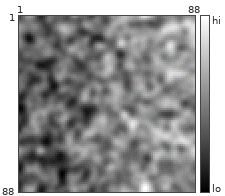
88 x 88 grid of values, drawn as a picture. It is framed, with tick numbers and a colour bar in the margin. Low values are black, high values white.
Slope: up to the right. Average level on the scale: 50%. Lone odd cells: none. Grain: blotchy. Histogram: bell-shaped.
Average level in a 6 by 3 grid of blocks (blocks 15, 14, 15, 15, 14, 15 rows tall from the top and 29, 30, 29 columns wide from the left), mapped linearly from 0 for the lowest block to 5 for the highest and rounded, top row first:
135
135
034
134
035
024
